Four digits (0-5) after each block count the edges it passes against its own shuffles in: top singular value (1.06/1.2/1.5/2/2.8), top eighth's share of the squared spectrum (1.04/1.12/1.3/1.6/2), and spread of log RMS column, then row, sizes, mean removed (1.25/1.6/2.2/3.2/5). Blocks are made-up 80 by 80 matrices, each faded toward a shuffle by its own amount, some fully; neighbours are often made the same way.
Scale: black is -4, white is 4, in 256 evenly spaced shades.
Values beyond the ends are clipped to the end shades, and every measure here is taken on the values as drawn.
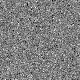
0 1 0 0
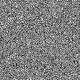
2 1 0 0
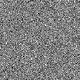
3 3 1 1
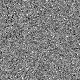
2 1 0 0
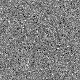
0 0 0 0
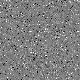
2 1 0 0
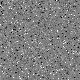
1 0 0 0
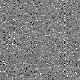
4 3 2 1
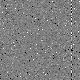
4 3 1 0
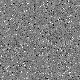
2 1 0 0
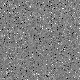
2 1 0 0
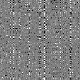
5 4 3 2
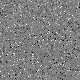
0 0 0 0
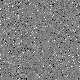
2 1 0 0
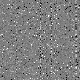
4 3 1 0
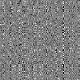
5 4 3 2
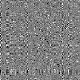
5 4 3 2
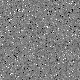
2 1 0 0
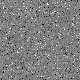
0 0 0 0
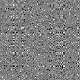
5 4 2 2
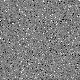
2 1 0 0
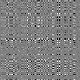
5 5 4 4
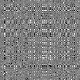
5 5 3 3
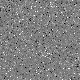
0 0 0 0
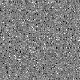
4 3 1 1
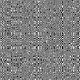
5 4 3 3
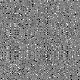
4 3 1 1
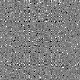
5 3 2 2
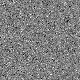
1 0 0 0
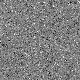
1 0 0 0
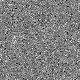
2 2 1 0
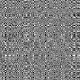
5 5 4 3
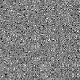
4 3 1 2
